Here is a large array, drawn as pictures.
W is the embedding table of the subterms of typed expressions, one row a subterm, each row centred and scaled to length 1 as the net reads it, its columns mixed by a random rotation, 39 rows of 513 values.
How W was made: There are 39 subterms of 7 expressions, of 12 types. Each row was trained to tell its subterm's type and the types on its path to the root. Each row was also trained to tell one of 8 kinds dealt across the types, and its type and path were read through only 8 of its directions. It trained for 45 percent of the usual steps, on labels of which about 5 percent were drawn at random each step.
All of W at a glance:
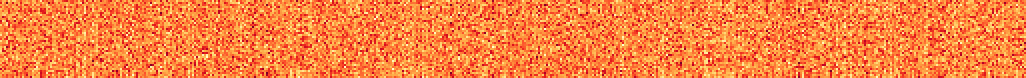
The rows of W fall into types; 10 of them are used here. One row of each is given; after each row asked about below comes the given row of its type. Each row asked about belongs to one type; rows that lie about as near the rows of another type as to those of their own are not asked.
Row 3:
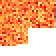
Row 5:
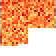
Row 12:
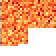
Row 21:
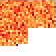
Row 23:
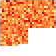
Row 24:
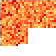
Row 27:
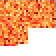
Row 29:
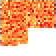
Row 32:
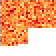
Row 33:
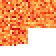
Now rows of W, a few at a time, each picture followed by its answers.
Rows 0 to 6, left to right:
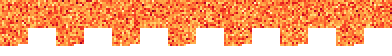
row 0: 3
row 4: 5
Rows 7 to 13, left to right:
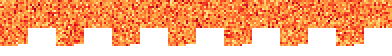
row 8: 24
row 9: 3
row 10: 23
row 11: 21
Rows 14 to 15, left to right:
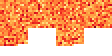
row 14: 27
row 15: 5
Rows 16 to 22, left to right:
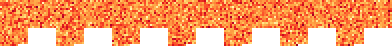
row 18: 23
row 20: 12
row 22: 27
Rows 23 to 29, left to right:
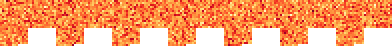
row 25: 33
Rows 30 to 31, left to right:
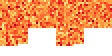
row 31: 33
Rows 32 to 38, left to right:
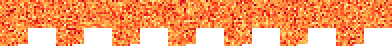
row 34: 27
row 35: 12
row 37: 12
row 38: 5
